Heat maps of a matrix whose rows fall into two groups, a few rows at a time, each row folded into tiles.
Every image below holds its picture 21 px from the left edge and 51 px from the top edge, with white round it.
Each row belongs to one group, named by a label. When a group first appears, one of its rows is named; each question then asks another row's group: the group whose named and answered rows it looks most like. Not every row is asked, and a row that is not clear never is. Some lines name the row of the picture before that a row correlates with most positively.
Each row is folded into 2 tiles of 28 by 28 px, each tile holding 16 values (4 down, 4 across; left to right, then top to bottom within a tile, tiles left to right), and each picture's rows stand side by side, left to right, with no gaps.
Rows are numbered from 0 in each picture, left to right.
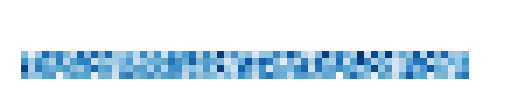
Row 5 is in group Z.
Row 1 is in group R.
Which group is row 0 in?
Z
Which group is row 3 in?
R
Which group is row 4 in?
R
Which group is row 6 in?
R
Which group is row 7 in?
R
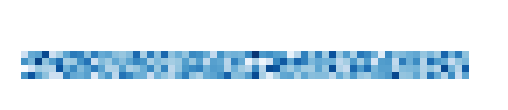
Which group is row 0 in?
Z
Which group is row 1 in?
R
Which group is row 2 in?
R
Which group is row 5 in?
R
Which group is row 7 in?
R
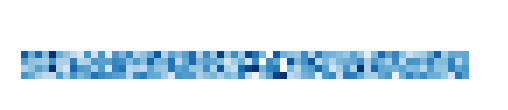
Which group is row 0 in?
R
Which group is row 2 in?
Z
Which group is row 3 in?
R
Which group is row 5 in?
R
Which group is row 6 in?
Z
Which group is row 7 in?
Z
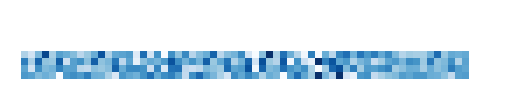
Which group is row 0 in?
Z
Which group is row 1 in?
Z
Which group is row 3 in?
Z
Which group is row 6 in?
R
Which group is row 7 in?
Z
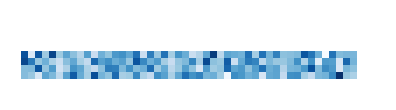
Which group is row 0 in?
R
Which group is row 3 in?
Z
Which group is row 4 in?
R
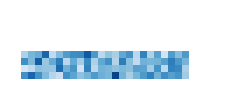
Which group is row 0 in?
Z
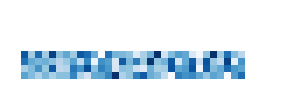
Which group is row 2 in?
Z
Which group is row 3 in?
Z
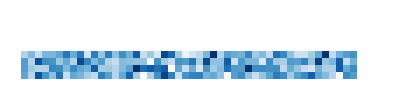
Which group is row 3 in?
Z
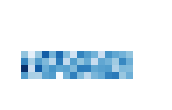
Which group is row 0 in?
Z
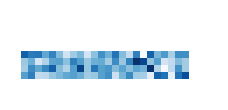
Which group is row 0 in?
R
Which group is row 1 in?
Z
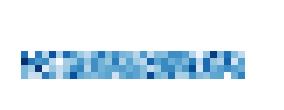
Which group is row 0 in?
R
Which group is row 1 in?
Z
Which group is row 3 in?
Z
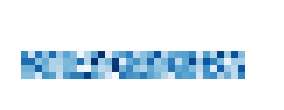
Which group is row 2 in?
Z
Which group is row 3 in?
R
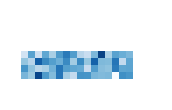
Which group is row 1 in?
Z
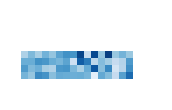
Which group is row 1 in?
R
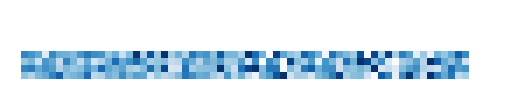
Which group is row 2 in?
R
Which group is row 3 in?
R
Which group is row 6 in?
R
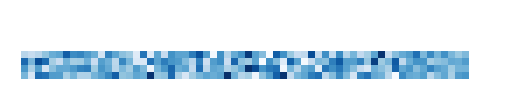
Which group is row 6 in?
Z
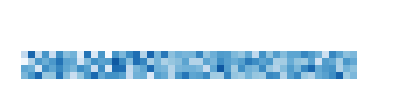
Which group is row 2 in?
R
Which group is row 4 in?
R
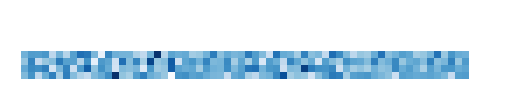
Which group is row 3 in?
Z
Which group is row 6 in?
Z
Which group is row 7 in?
Z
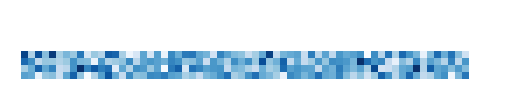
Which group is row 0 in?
R
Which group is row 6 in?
R
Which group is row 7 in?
Z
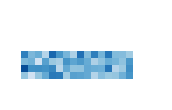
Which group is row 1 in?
R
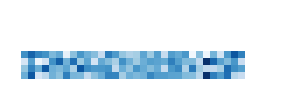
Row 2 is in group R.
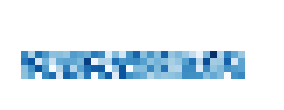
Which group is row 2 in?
R
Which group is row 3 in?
Z
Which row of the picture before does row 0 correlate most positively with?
0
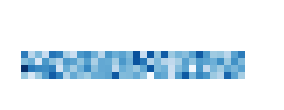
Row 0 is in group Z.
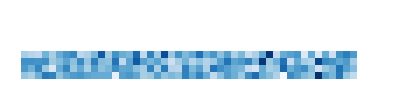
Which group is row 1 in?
Z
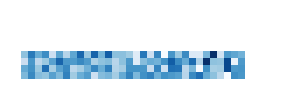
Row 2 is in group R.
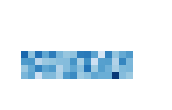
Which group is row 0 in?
R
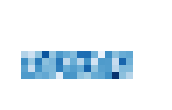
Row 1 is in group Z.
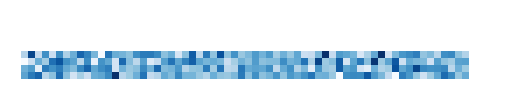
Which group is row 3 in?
R
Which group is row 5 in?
Z
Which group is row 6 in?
Z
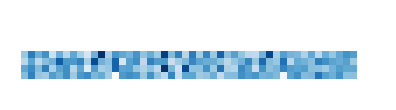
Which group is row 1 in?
Z
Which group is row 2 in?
R
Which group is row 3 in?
R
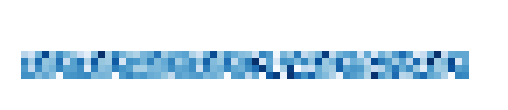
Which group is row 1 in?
Z
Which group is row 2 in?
Z
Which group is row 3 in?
Z
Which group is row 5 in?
Z
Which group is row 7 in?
Z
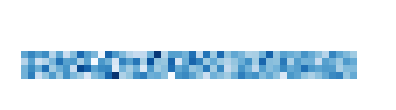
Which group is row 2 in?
Z
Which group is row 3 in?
R
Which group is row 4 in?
Z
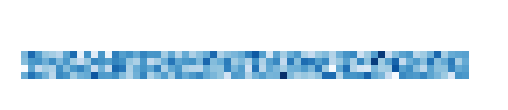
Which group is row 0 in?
Z
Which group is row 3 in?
Z
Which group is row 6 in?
Z
